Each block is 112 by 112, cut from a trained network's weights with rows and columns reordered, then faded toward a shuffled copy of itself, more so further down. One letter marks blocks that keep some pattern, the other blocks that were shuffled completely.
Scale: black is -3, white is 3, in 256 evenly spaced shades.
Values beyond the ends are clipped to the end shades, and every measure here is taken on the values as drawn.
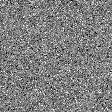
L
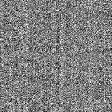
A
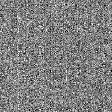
A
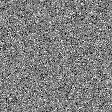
L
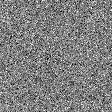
L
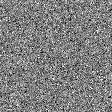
L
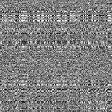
A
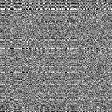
A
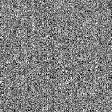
A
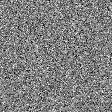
L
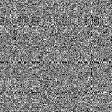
A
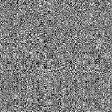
A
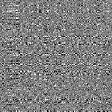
A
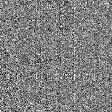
A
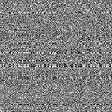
A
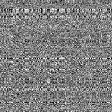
A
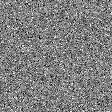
L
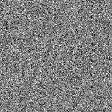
A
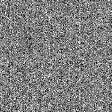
A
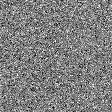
L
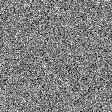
L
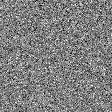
L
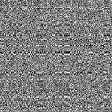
A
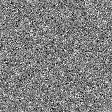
L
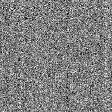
A
